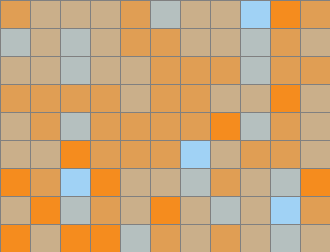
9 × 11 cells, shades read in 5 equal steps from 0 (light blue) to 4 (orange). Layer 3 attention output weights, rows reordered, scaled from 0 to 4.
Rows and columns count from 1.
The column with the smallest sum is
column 9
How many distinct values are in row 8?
5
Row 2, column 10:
3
